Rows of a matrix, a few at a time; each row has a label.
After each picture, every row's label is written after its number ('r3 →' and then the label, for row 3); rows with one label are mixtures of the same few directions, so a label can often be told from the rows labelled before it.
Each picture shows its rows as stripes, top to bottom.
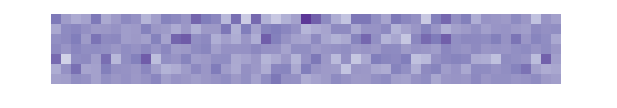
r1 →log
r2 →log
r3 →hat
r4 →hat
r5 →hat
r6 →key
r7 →log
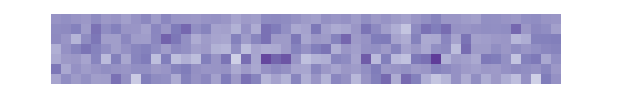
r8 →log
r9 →hat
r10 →key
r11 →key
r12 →log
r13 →hat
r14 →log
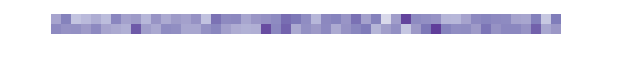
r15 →hat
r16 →log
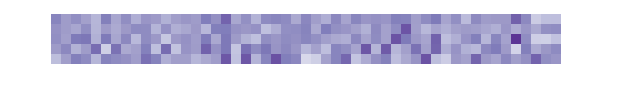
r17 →key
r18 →hat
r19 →key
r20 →log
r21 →log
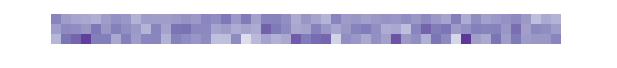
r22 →key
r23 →hat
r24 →key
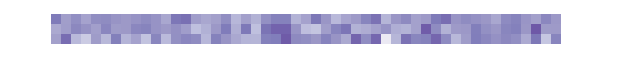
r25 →hat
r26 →log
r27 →hat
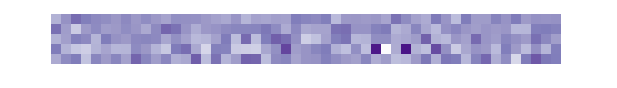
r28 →key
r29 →key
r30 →log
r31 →hat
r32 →key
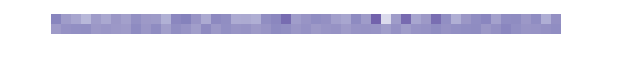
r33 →hat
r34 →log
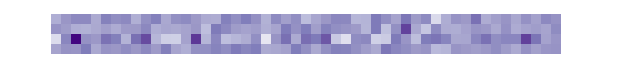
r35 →log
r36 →hat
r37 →key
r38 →hat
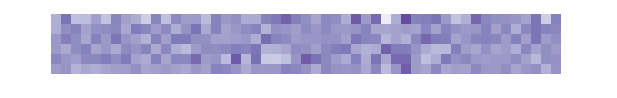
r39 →hat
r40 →key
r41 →hat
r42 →hat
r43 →log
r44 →hat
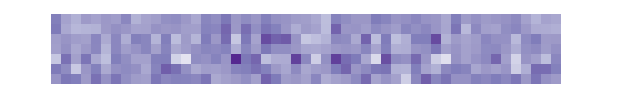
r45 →key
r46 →key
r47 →log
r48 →log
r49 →hat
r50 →key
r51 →hat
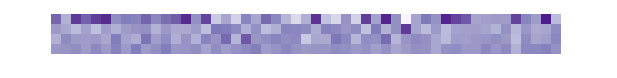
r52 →hat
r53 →hat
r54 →log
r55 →key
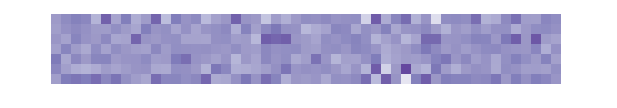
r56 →log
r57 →log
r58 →log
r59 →hat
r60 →hat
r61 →hat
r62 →hat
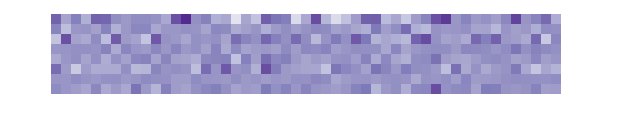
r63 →hat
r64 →hat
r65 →hat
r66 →log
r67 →log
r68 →key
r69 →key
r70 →log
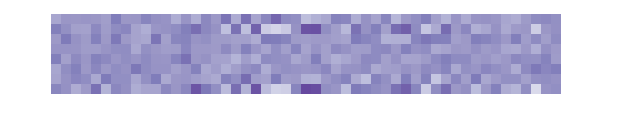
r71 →log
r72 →log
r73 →hat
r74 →log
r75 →hat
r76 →key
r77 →log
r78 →log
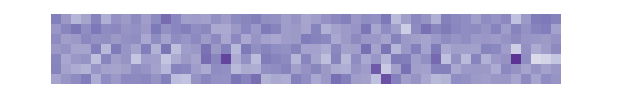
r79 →key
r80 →hat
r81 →log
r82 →log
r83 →key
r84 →hat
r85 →hat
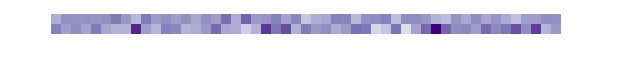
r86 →log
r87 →log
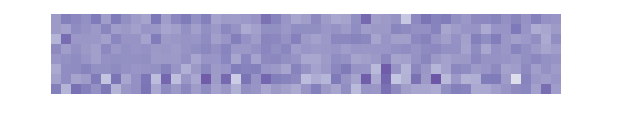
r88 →hat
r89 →key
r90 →hat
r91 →key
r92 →log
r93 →hat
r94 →log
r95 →hat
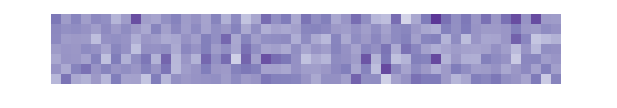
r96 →log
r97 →log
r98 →key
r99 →log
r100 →log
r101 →hat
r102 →hat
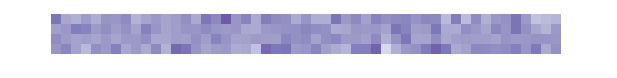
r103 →key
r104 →key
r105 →hat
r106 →hat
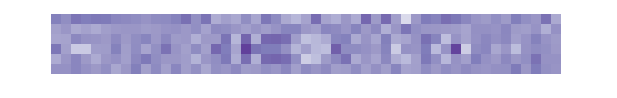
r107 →hat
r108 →hat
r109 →log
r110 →key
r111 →log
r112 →log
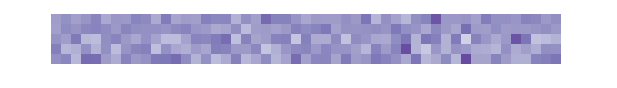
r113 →log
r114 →key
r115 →key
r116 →hat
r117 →key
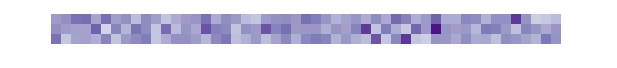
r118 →key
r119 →log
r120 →hat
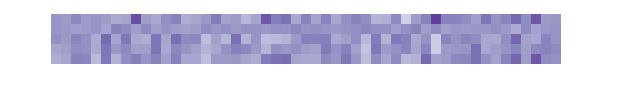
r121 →log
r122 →log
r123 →log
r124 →log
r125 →log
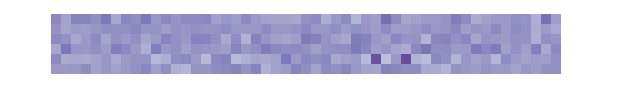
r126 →hat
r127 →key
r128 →log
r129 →hat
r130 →hat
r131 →hat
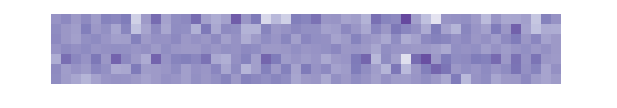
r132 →log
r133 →key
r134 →log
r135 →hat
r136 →hat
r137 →log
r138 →key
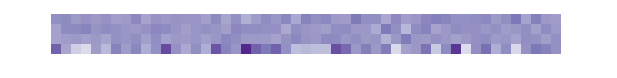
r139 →log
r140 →hat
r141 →hat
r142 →key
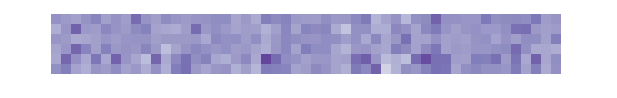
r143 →log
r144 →key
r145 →hat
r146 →key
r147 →hat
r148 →hat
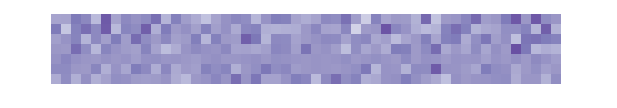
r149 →log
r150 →hat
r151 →key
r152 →key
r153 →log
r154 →log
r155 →hat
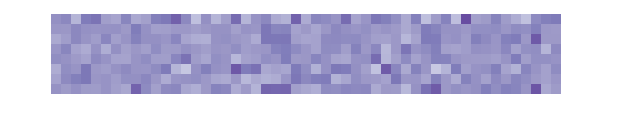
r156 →key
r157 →log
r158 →log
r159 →hat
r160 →hat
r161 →hat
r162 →key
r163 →log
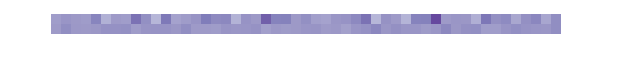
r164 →log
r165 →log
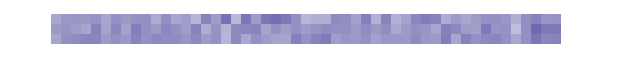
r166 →log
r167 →key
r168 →key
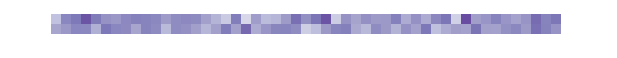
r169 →key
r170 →log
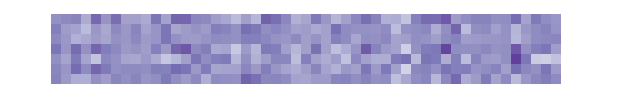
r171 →hat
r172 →key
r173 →key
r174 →hat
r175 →key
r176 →hat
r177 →key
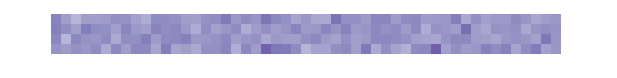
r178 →key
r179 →key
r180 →hat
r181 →log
